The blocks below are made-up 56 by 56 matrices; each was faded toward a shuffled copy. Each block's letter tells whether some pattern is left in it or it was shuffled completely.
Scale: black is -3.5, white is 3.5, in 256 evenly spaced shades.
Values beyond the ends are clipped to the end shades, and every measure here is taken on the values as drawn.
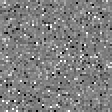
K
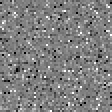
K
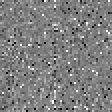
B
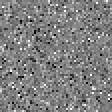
K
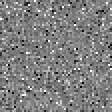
K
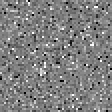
K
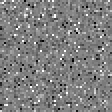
K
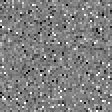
K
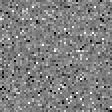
K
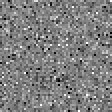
B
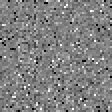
B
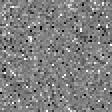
B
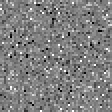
K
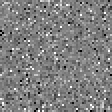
B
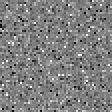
K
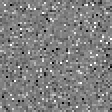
K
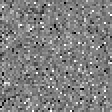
B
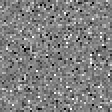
K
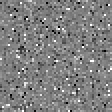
B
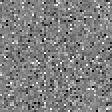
B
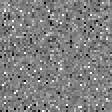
B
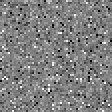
K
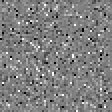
B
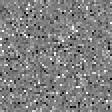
K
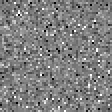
K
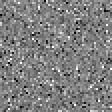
K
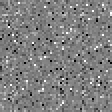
B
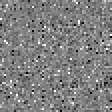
B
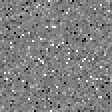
K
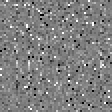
B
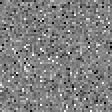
B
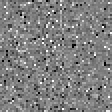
B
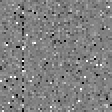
B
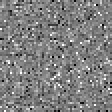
B
